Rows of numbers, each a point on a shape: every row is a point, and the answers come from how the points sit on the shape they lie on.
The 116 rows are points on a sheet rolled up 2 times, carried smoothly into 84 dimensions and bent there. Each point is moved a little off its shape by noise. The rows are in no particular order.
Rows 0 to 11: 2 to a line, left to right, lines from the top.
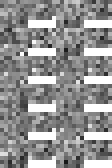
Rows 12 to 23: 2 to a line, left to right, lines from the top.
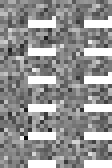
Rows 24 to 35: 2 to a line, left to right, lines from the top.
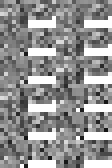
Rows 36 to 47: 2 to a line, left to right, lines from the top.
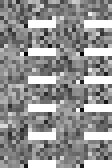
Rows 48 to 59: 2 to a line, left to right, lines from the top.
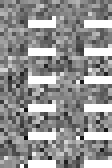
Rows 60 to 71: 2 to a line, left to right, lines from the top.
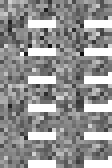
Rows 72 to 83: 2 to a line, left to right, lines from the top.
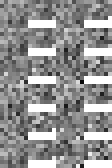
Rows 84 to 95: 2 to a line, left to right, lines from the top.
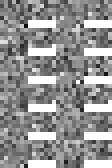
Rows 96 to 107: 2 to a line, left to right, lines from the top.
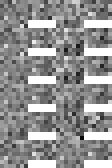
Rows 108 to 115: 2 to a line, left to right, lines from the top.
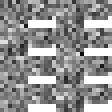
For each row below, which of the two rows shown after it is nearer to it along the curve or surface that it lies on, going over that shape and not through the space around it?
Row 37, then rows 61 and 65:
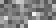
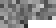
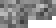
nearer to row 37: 61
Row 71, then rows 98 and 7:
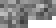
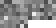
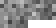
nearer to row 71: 7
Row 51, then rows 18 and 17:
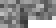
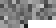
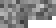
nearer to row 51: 17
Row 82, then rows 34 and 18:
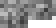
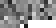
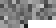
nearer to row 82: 18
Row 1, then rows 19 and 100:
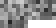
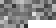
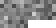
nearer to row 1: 19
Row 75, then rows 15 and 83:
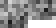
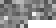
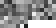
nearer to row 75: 15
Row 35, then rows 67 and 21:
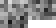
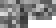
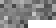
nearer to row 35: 67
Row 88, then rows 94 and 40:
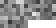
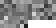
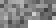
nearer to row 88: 94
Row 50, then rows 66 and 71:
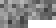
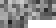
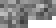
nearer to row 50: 71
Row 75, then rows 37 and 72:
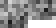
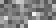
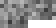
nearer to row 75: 37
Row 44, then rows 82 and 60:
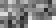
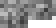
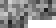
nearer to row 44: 60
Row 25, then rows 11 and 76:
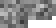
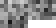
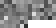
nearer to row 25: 76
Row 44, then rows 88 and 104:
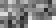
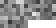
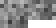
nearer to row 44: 88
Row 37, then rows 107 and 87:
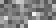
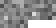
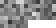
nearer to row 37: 87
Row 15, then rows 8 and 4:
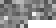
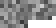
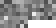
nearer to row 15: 4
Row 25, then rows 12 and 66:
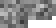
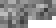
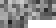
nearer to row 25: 12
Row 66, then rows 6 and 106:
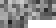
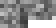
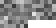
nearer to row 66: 106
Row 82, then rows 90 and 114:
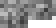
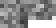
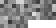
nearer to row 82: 90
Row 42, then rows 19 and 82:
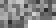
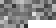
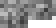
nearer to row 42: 19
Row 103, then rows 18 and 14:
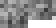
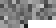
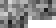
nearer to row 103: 18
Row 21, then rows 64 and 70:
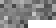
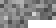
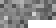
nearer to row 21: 70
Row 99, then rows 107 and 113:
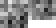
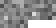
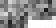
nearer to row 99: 113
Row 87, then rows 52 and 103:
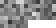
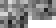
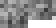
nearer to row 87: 52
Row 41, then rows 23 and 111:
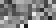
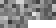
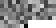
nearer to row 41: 111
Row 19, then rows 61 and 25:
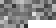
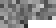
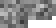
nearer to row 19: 61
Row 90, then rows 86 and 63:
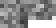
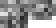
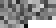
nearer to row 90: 86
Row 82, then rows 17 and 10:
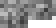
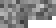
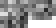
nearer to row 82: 17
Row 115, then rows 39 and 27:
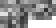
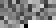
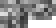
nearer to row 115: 27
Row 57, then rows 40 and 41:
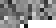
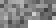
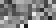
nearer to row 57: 41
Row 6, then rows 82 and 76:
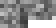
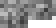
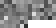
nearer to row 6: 82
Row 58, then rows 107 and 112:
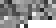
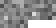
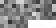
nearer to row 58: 112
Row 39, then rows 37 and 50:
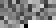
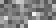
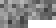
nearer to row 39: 37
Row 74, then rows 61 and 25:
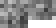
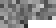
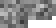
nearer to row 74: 25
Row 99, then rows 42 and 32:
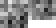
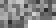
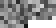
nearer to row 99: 42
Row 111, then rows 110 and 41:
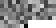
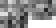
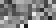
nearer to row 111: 41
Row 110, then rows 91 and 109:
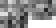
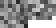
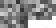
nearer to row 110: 109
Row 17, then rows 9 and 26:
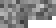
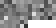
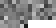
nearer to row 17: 26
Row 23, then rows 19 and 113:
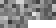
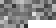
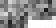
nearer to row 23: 19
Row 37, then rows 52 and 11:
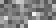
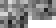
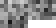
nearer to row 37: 11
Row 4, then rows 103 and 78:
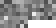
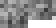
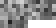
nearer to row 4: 78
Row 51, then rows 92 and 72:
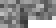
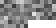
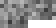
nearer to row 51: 72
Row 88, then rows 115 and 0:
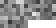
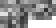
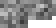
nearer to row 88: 115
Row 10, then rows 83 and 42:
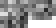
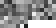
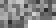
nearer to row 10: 42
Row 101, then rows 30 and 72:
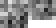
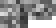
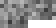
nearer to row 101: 30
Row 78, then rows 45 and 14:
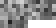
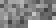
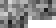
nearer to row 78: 14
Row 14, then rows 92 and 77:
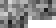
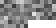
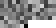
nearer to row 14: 92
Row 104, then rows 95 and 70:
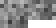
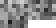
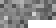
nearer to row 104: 70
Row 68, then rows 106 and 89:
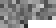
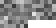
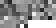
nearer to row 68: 106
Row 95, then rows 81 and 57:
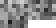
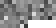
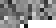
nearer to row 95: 81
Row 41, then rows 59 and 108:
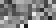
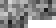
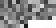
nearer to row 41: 108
